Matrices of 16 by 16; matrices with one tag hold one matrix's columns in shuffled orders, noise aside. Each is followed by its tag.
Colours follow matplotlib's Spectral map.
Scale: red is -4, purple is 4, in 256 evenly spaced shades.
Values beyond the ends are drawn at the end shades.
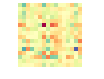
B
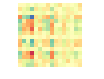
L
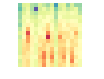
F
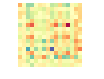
B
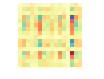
L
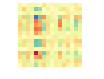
L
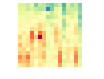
F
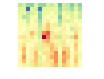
F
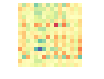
B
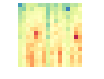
F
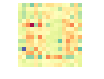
B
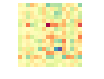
B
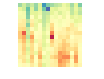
F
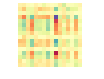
L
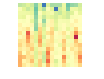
F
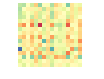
B
